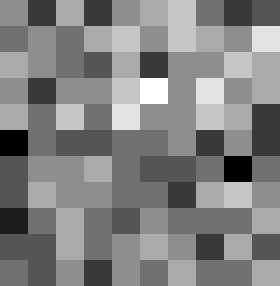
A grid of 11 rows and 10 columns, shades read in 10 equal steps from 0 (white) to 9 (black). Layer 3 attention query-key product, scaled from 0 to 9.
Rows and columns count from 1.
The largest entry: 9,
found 2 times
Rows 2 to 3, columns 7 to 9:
2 3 4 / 4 4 2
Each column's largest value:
9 7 6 7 6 7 7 7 9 7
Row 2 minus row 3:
2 0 0 -3 -1 -3 -2 -1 2 -2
